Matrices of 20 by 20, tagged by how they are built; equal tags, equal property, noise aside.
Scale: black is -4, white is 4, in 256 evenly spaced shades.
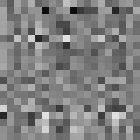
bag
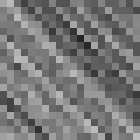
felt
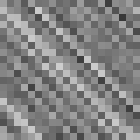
felt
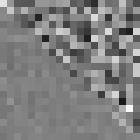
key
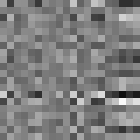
bag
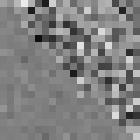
key
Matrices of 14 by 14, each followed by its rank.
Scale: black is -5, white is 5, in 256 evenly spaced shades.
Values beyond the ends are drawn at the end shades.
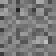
three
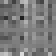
two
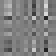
one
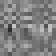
two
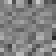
three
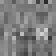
three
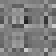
two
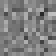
three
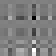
one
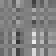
one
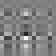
one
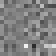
three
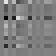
one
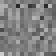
three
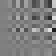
one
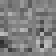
three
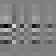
one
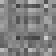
two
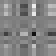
one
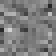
three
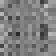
three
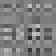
two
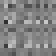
two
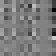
two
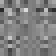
two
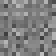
three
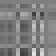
one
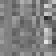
two
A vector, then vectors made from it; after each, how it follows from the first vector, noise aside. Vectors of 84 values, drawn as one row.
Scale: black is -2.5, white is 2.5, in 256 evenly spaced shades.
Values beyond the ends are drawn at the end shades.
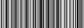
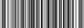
sign-scrambled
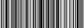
copied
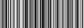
reversed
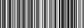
negated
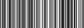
negated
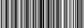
copied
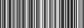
negated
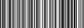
negated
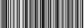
reversed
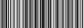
reversed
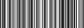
negated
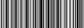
copied
